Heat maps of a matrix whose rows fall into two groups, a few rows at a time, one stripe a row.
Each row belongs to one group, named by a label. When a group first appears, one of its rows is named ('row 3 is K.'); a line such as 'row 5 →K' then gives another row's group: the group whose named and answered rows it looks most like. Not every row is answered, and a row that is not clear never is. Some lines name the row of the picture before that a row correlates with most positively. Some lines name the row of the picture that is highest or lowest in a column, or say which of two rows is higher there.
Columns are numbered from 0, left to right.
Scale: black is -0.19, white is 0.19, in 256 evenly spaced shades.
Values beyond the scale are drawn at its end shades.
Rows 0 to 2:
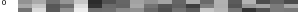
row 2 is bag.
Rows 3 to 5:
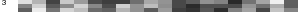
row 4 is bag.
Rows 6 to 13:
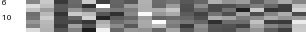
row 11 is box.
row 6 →bag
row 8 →box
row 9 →bag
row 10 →bag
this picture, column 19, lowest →9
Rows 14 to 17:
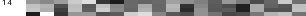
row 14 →bag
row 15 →box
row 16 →box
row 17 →bag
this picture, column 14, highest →14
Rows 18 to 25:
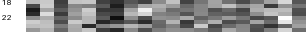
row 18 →bag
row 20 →bag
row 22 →bag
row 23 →bag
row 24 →box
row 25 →bag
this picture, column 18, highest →22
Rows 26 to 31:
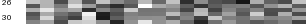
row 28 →box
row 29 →bag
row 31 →bag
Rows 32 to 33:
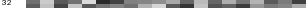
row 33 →box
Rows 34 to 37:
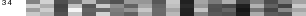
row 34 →bag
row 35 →box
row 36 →box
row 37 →box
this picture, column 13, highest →34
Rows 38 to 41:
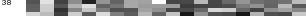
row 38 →box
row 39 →bag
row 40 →bag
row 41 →box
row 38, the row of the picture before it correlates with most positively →36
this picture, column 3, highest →41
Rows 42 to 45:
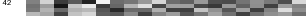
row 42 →box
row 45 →bag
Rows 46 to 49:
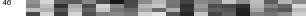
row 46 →bag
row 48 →box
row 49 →box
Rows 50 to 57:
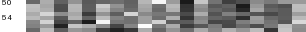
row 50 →box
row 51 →box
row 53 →box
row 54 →box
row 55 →box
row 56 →bag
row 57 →bag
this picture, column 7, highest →53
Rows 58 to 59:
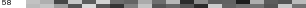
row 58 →box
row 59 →bag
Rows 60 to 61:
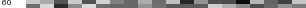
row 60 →box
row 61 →bag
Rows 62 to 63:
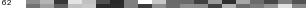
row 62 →bag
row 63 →bag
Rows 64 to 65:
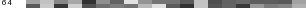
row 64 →box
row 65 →box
